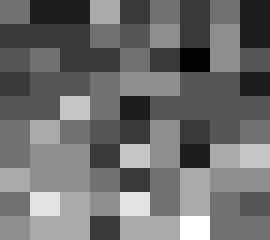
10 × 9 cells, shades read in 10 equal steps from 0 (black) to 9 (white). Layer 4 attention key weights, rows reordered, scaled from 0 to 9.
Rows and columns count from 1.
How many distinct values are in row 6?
5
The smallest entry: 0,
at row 3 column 7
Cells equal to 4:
19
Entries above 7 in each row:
0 0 0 0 0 0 0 0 2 1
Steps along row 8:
down same down down up up down same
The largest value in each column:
6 8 7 6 8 6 9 6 7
